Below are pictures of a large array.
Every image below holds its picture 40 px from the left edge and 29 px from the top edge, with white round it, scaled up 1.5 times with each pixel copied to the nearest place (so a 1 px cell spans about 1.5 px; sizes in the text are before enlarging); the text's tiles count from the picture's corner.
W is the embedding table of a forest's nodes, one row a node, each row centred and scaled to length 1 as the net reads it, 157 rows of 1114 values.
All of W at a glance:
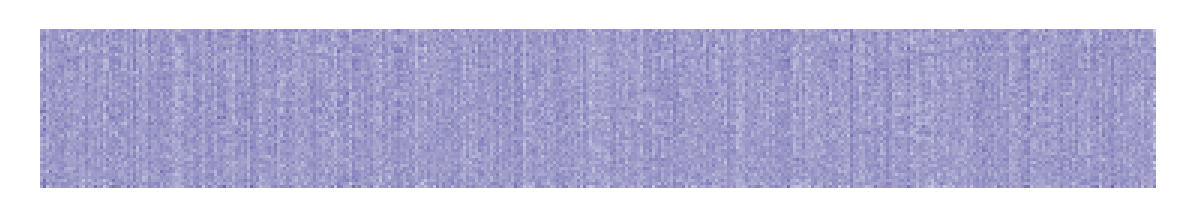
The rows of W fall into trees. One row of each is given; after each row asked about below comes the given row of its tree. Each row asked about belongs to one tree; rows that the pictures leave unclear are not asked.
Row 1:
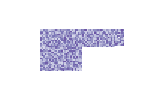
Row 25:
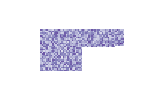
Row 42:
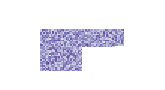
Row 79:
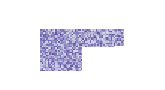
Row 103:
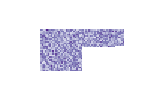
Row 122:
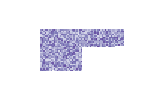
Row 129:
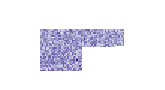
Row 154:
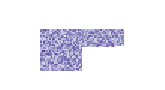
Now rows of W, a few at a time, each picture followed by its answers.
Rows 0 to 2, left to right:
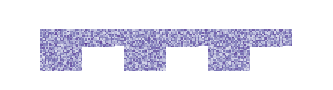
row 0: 79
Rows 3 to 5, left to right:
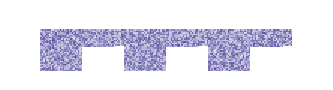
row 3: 42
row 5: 122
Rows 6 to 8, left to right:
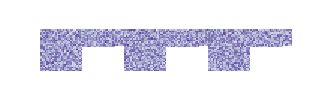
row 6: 42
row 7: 42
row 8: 79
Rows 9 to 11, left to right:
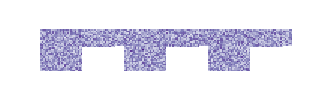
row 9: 42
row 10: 79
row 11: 42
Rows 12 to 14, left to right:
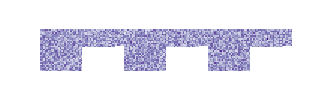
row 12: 42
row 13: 129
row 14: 103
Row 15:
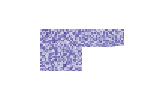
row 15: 42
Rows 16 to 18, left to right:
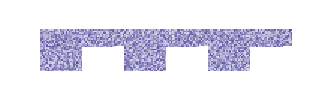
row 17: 122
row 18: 1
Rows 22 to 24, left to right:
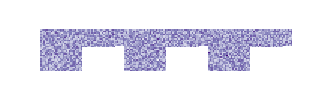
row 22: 154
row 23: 1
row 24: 103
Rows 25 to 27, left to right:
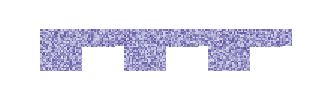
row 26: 79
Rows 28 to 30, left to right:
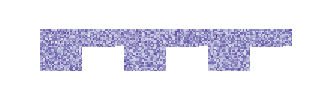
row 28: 42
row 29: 122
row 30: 1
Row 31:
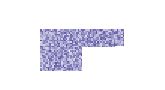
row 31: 1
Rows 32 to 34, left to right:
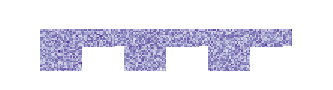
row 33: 1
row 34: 25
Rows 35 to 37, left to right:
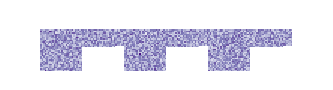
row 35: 1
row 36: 103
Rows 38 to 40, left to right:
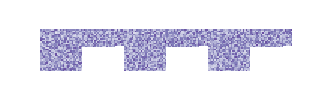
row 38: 1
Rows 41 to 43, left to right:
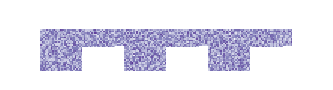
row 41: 122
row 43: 103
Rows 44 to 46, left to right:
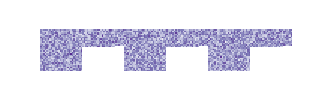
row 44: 122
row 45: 25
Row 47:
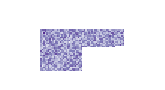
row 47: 154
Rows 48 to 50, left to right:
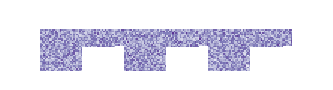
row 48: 122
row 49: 25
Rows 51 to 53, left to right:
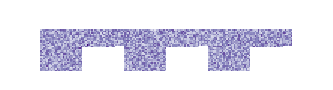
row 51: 154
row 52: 79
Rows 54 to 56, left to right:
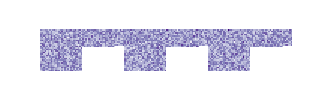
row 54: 103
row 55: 154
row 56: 122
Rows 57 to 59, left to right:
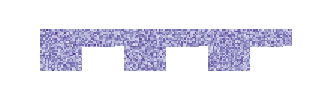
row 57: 79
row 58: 1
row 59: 129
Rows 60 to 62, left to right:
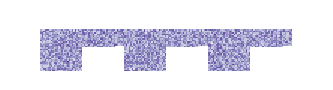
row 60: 1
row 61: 129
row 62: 42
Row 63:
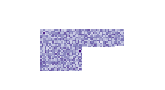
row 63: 129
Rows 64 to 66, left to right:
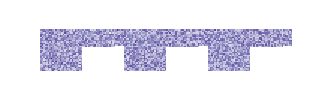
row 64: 79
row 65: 79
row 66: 79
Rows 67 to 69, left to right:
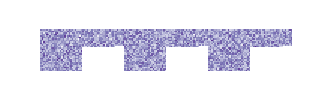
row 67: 25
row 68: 122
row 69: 129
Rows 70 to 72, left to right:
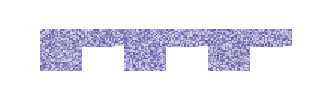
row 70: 122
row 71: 79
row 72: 79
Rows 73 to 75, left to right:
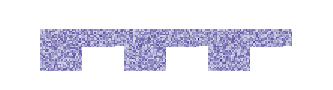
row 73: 1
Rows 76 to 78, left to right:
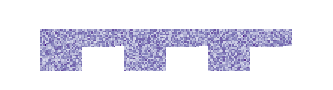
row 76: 154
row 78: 42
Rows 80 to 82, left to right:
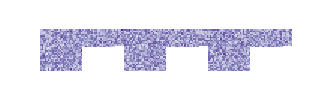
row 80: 129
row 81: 79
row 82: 42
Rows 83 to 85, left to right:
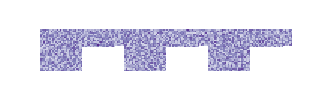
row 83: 154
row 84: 79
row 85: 1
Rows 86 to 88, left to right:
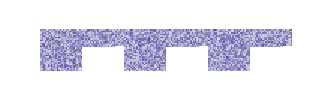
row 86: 103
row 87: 1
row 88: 1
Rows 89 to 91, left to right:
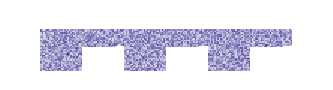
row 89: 1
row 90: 1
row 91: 154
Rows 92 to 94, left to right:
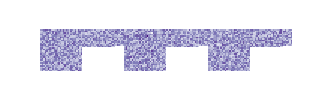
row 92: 42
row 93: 129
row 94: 1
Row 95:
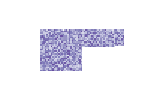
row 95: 129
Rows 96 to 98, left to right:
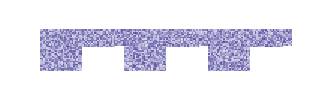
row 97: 79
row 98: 122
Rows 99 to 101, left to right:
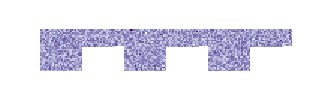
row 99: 1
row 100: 103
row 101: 154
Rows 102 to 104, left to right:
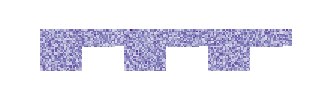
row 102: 103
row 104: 79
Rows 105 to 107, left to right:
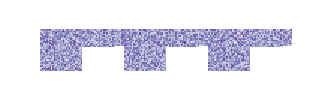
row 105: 42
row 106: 79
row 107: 42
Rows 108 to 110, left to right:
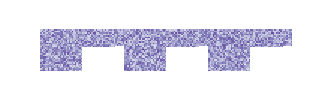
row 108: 129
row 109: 122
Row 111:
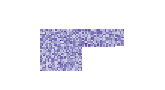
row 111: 79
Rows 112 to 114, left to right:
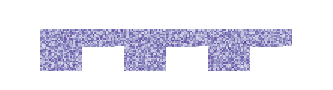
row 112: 1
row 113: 1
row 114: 129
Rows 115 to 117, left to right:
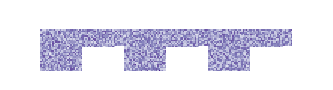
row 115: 103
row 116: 1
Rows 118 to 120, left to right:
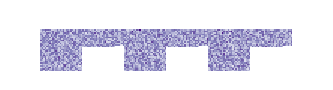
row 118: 42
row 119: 103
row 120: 103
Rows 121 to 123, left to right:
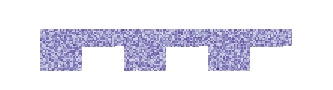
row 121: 1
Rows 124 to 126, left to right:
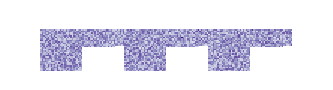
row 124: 103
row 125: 42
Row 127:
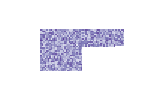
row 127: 79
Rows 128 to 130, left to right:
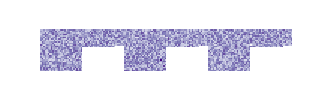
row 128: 122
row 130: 154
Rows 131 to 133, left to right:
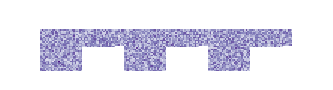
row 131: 122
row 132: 103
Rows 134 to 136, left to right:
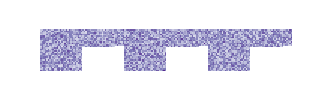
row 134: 129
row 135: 42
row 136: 122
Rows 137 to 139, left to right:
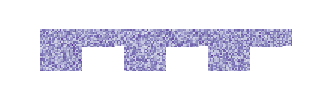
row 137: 154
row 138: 25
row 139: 103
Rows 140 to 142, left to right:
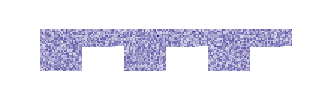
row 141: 129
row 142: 1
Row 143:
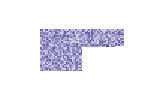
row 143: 25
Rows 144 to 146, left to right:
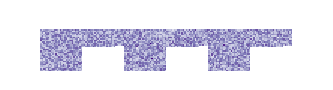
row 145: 122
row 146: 79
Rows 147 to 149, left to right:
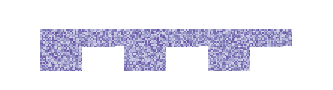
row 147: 42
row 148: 122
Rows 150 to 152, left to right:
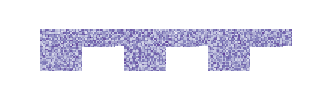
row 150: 1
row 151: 42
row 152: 1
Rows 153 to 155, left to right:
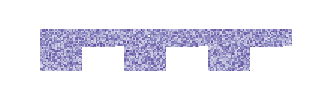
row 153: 79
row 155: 154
